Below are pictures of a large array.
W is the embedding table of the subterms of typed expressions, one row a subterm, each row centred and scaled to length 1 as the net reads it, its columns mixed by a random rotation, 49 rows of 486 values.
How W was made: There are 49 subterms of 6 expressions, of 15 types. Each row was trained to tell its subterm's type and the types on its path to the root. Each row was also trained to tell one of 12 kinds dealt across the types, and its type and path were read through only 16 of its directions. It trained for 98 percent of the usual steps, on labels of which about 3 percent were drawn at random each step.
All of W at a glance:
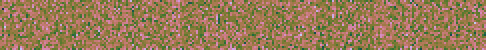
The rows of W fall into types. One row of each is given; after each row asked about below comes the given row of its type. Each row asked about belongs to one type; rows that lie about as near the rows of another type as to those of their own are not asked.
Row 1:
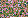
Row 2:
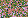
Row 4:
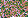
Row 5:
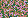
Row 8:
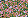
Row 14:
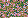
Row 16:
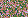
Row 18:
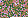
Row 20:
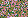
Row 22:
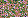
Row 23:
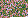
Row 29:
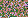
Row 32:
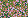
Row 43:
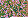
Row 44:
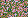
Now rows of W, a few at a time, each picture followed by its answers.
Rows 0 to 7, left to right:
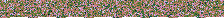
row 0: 14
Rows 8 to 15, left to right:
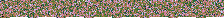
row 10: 43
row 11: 14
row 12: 14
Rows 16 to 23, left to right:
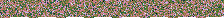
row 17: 18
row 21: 18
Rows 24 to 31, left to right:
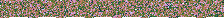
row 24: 43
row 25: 44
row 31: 1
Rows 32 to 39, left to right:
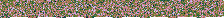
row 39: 43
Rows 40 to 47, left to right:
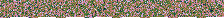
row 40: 18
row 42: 20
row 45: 16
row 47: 23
